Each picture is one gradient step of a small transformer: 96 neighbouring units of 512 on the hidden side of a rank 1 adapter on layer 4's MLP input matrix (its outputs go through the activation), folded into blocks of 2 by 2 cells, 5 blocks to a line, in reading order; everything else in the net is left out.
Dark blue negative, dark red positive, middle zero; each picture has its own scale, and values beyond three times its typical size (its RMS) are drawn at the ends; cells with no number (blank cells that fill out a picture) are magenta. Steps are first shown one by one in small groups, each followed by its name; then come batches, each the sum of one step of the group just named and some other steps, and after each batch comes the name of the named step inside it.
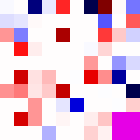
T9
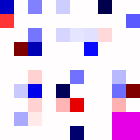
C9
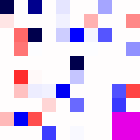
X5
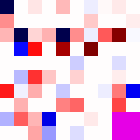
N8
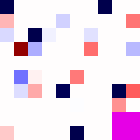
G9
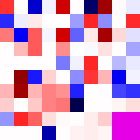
T9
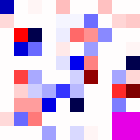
X5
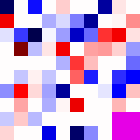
G9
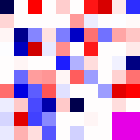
N8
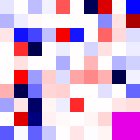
T9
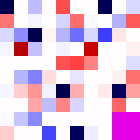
G9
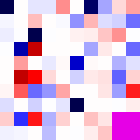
X5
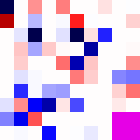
X5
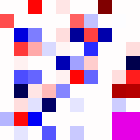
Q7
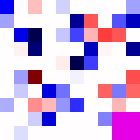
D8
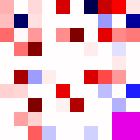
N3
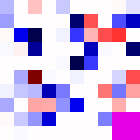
D8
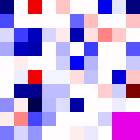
D8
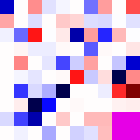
Q7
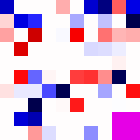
N3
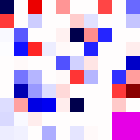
Q7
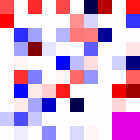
Q7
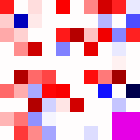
N3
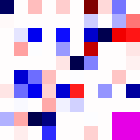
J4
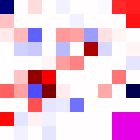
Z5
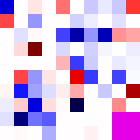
J4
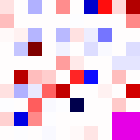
Z5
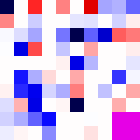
J4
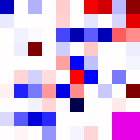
J4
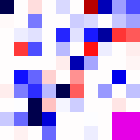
J4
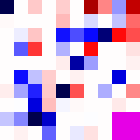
J4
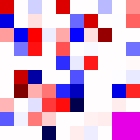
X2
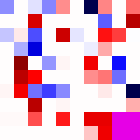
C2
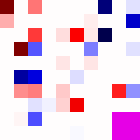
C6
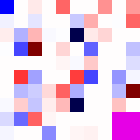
X2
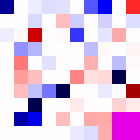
C2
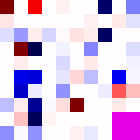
C6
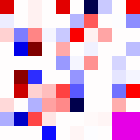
X2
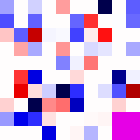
X2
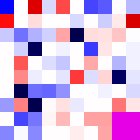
C2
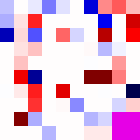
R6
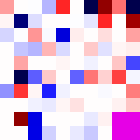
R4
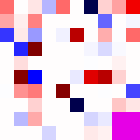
R6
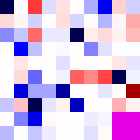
R6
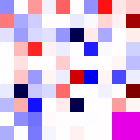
R4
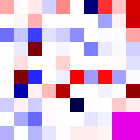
R6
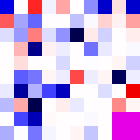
R4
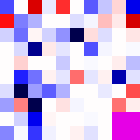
R4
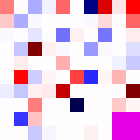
R4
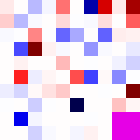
R4
